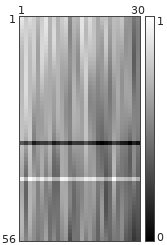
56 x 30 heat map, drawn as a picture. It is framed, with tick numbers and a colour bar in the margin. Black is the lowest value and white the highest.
Ninth with the highest average: top left. Mirror symmetry: none. Slope: up to the top left. Odd lines: rows 32 and 41. Average level on the scale: 60%.
